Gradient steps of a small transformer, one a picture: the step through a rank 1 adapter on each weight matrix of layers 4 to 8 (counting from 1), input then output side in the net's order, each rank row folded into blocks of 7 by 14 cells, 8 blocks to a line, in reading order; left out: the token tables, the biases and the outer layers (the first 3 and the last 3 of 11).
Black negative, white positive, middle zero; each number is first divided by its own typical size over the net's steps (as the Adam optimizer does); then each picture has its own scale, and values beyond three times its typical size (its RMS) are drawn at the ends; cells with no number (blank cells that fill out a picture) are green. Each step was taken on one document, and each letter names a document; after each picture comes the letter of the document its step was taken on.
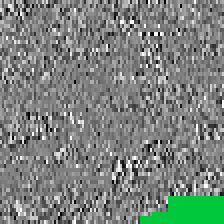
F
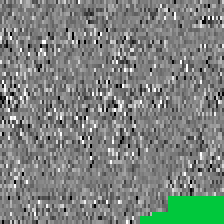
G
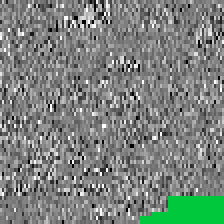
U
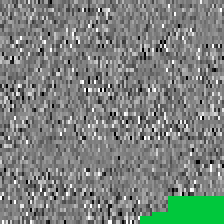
G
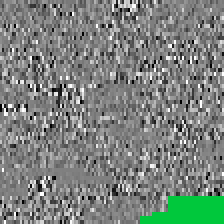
F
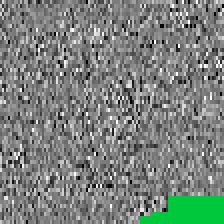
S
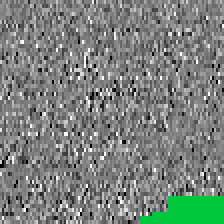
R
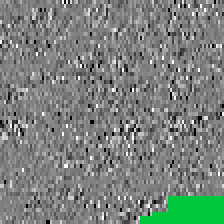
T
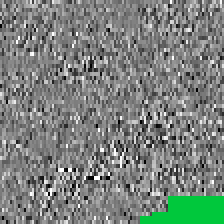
S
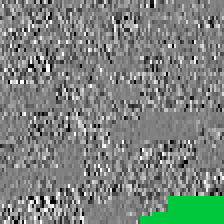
F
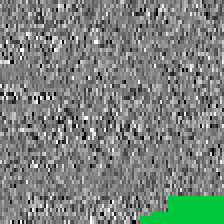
G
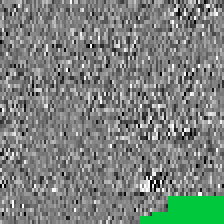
S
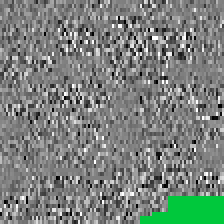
F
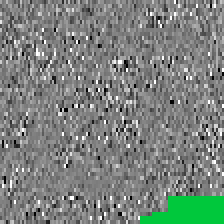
T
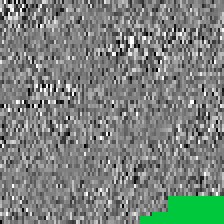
F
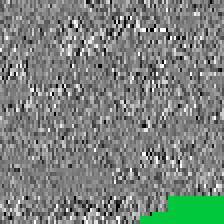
F
